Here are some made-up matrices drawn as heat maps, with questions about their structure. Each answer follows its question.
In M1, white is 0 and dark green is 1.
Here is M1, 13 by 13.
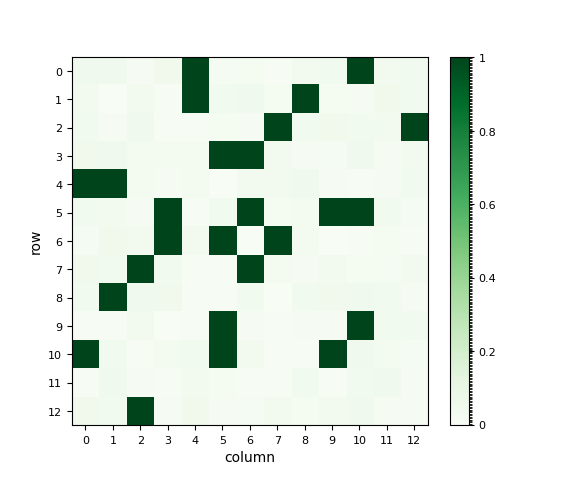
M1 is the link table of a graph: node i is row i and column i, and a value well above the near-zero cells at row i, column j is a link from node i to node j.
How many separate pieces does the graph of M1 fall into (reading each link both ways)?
2
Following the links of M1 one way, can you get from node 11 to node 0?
no
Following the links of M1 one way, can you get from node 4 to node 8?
yes
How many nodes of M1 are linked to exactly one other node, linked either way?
2
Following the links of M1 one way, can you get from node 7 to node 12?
yes
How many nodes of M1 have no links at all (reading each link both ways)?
1
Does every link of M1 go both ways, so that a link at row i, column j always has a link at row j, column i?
yes
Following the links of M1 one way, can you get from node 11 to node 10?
no
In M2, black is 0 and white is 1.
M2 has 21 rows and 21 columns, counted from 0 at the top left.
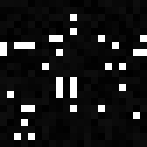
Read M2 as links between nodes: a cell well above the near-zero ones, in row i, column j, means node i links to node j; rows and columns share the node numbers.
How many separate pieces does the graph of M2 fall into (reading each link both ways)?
2
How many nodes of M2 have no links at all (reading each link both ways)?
1
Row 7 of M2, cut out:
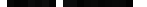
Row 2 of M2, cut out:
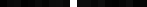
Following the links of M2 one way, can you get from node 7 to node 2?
yes
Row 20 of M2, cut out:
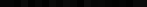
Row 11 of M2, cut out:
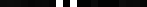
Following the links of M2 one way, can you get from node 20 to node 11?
no
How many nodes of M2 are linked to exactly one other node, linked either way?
1
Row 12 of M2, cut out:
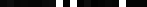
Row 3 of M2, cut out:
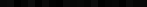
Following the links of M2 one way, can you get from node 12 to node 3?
yes
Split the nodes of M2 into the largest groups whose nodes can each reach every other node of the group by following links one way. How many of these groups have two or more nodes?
0
